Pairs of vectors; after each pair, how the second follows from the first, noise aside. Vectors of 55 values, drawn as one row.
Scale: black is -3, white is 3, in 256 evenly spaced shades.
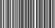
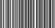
copied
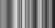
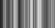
reversed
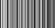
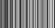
reversed
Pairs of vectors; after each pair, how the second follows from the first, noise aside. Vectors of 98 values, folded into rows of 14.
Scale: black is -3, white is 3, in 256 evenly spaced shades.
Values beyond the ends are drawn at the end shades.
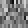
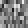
shuffled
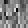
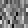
shuffled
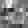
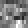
reversed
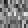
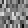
reversed
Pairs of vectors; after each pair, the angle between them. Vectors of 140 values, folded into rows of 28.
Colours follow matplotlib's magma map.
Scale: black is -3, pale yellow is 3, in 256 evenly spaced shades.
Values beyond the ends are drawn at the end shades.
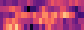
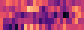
nearly opposite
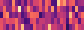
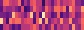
orthogonal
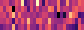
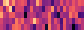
partly aligned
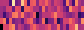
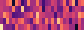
nearly opposite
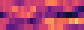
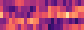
nearly opposite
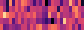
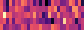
nearly parallel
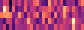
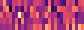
partly aligned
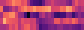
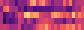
nearly opposite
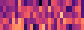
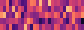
partly opposed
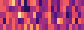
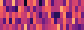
partly aligned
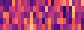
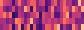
orthogonal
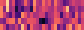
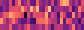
partly opposed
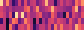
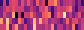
nearly opposite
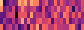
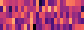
orthogonal
